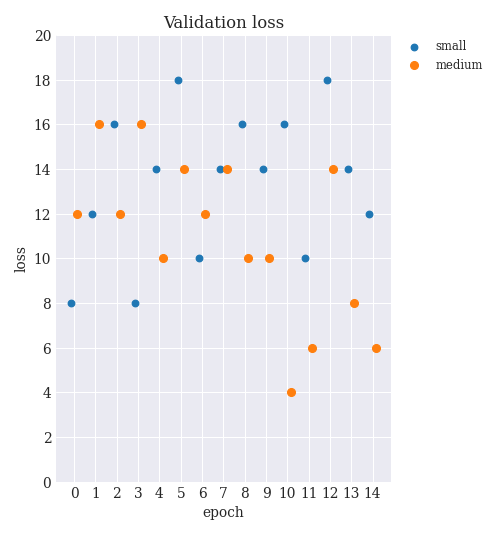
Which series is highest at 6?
medium
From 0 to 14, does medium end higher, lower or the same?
lower
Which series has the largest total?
small
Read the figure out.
Title: Validation loss
x-axis: epoch, ticks 0 1 2 3 4 5 6 7 8 9 10 11 12 13 14
y-axis: loss, ticks 0 2 4 6 8 10 12 14 16 18 20
Legend: small, medium
Values:
small: 8 12 16 8 14 18 10 14 16 14 16 10 18 14 12
medium: 12 16 12 16 10 14 12 14 10 10 4 6 14 8 6
